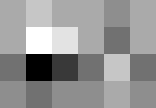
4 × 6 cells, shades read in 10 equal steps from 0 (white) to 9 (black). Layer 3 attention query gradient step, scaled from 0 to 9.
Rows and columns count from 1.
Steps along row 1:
down up same up down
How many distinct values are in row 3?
4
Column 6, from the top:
3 3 5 4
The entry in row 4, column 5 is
3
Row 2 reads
3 0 1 3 5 3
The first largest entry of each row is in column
5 5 2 2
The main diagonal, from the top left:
3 0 7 4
